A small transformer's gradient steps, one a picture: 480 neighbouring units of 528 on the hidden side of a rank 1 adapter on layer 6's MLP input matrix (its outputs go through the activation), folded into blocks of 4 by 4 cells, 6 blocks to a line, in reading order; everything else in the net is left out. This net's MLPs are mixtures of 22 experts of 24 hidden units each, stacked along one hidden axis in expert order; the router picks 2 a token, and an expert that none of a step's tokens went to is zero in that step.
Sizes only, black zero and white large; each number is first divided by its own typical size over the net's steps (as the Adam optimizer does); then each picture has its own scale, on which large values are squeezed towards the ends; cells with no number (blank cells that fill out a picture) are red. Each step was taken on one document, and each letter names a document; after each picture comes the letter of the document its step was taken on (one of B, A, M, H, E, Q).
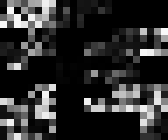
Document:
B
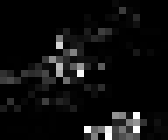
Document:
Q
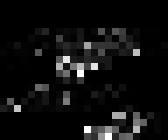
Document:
Q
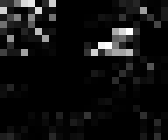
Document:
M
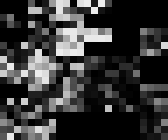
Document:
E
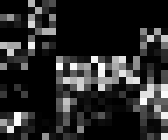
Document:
E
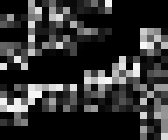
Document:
E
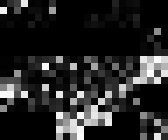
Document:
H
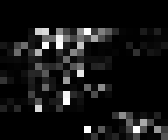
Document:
Q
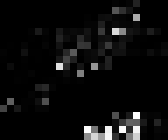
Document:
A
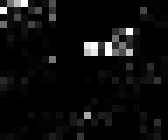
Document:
M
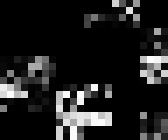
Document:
H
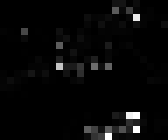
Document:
A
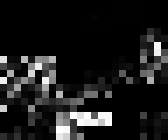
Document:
H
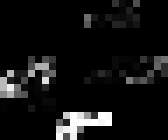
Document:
H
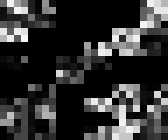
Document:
B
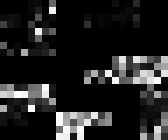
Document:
H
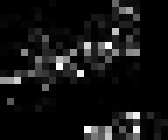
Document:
A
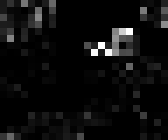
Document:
M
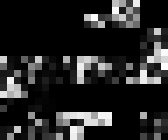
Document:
H
